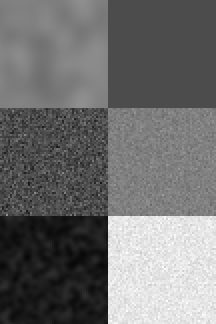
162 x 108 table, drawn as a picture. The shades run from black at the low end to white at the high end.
The table splits into 3 rows of 2 panels. Panel 1,1: middling, smooth, faint in contrast. Panel 1,2: low, flat. Panel 2,1: low, fine-grained. Panel 2,2: middling, fine-grained, faint in contrast. Panel 3,1: very low, blotchy, faint in contrast. Panel 3,2: very high, fine-grained, faint in contrast.
